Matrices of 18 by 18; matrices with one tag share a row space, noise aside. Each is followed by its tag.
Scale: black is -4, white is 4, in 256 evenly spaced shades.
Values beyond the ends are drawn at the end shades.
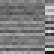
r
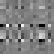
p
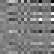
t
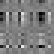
p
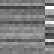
r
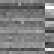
r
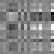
t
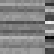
r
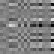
t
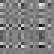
p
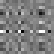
p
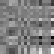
t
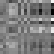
t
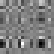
p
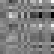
t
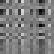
p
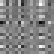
p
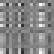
p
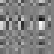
p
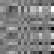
t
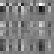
p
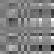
t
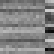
r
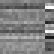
r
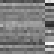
r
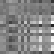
t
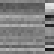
r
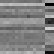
r
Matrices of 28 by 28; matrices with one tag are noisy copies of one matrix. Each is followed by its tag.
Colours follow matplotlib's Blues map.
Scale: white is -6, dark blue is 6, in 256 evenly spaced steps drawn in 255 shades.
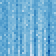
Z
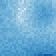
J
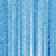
Z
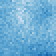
J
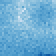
J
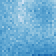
J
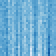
Z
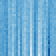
Z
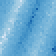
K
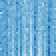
Z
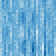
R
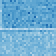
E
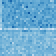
E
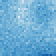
J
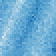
K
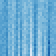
Z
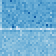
E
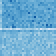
E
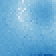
J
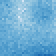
J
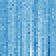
Z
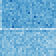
E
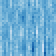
R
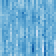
R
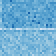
E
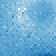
J
